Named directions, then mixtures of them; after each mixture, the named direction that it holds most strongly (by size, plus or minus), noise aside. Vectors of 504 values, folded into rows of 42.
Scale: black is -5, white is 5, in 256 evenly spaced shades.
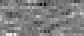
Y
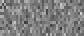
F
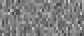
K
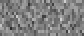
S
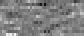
Y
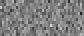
K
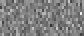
K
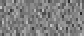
K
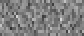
S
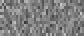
F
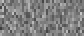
F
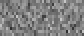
S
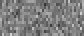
K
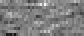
Y
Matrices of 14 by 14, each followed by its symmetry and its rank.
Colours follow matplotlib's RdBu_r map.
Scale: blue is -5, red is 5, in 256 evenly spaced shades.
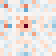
symmetric, rank three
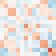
symmetric, rank three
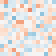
neither, full rank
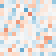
neither, full rank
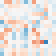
neither, rank three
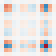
symmetric, rank one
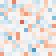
neither, full rank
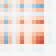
symmetric, rank one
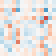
neither, rank three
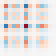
symmetric, rank one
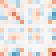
symmetric, rank three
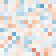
neither, full rank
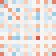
symmetric, rank three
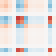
symmetric, rank one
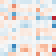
neither, rank three
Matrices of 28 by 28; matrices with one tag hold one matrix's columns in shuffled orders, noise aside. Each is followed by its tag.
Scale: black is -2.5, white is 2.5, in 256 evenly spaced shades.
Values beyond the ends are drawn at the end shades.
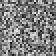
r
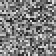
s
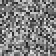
r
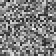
s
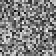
r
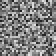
s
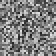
r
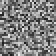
s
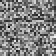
s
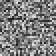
s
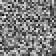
s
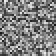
s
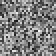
r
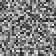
s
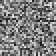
s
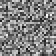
s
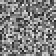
r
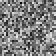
r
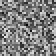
r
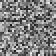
s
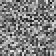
s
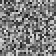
r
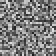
s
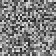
s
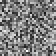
r
